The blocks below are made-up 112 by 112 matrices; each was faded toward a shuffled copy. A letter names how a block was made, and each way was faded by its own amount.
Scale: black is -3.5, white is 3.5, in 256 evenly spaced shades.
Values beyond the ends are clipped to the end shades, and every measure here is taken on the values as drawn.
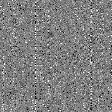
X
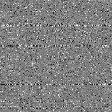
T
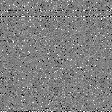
T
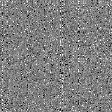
X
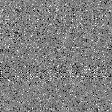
T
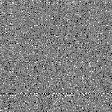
T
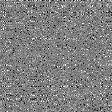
T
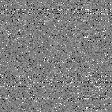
T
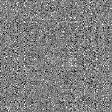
X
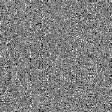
X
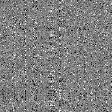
X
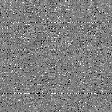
T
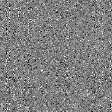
X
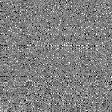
T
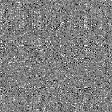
T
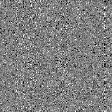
X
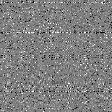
T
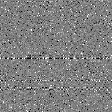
T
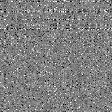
T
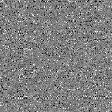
T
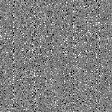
X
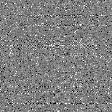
T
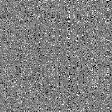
X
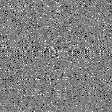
T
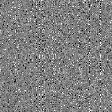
X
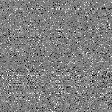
T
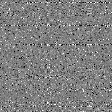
T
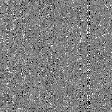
X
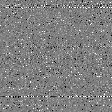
T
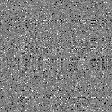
T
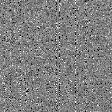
X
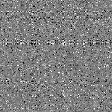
T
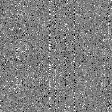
X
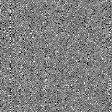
X
